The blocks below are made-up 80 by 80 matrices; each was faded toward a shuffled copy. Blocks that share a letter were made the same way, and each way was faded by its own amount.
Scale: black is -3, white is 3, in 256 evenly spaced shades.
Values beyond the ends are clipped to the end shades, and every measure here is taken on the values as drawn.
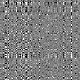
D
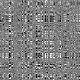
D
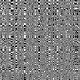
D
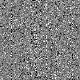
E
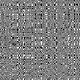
D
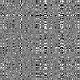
D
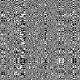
D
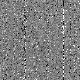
E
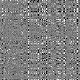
D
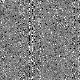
E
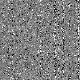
E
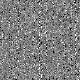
E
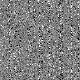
E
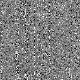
E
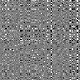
D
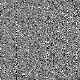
E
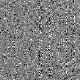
E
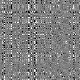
D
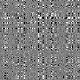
D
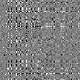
D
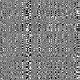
D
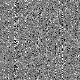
E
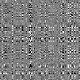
D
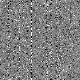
E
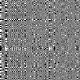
D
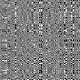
D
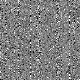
E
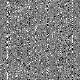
E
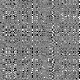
D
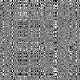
D
